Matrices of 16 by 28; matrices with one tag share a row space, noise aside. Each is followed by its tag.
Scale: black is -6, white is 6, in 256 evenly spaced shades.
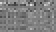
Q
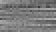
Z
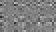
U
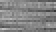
Z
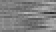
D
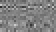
Q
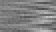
D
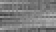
Z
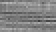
Z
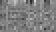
Q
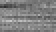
Z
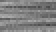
Z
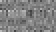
Q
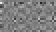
U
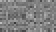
Q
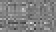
Q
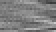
D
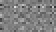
U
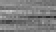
Z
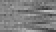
D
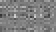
Q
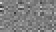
U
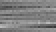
Z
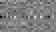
Q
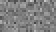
Q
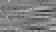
D
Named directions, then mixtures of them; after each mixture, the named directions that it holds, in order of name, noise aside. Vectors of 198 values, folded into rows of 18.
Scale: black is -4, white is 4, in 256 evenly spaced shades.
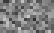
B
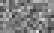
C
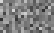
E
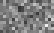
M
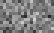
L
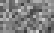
C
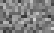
L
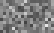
E, M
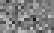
B, L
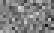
M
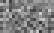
C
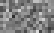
C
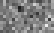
M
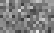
B, C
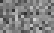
B, E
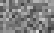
C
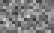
B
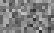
C, E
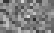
B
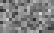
B, C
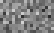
E, L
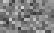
B
